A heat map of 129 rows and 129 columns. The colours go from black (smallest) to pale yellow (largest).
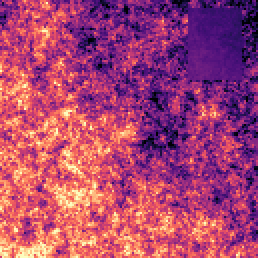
Slope: up to the bottom left. Odd patch: calmer, in the top right. Ninth with the lowest average: top right. Stripes: none. Ninth with the highest average: bottom left. Grain: blotchy. Calmest part: top right.
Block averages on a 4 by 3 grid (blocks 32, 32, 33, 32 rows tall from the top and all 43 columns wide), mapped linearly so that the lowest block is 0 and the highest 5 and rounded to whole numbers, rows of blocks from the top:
3 1 0 | 4 2 1 | 5 3 2 | 5 5 3
